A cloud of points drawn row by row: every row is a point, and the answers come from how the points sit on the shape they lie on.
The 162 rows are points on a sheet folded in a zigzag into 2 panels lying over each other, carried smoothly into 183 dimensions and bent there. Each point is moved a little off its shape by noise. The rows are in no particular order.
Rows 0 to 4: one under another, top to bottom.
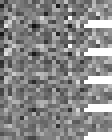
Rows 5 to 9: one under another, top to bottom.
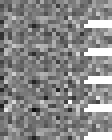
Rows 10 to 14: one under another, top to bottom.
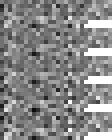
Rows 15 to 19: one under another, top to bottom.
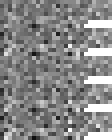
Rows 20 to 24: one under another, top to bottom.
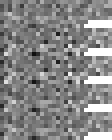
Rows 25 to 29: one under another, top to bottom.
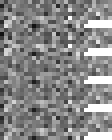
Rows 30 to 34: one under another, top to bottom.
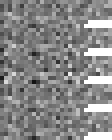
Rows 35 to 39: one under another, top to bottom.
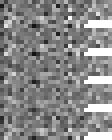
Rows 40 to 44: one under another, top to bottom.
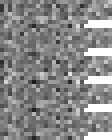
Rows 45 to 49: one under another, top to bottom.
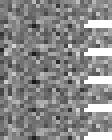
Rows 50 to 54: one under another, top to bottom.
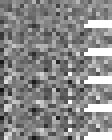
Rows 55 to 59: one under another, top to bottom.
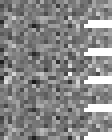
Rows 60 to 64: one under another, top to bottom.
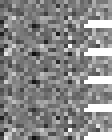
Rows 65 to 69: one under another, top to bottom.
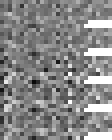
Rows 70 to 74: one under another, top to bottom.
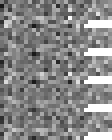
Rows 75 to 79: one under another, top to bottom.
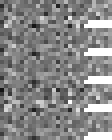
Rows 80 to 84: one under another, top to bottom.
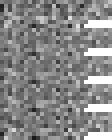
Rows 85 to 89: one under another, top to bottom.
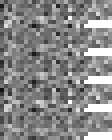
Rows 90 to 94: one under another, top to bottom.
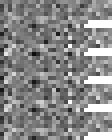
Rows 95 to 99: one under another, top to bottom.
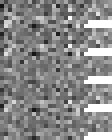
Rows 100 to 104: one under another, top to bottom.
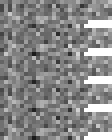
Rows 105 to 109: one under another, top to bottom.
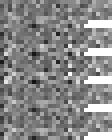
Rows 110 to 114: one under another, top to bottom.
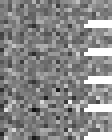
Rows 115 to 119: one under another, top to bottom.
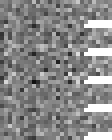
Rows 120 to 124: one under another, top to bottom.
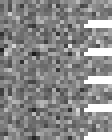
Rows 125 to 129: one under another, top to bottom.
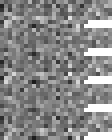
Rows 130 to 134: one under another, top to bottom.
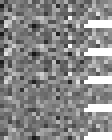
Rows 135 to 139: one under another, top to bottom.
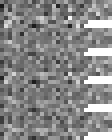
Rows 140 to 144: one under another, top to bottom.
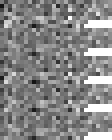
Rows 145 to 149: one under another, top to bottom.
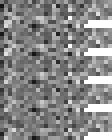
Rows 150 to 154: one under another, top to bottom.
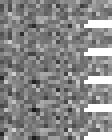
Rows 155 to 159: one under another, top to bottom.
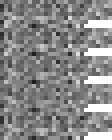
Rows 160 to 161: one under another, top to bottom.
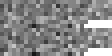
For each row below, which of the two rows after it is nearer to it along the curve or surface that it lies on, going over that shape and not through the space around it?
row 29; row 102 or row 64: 64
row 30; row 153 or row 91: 91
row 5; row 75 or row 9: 75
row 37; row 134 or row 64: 64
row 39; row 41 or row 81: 81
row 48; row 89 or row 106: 106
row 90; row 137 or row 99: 99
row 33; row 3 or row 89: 89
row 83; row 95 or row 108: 95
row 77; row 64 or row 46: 46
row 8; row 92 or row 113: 92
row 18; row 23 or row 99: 99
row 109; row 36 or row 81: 36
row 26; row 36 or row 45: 36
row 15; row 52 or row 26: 52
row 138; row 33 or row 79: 79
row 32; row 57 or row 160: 57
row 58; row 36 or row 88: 36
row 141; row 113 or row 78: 113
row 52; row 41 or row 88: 88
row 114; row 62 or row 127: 127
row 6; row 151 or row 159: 151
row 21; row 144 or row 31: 144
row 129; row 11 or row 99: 11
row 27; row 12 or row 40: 40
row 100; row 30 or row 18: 18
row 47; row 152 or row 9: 9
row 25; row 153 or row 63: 63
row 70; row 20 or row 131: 131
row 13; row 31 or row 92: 92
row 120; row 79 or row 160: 160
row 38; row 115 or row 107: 107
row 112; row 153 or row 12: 12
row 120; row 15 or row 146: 15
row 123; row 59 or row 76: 59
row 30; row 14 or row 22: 14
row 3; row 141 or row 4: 141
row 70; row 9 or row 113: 113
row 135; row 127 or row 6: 127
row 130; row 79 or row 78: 78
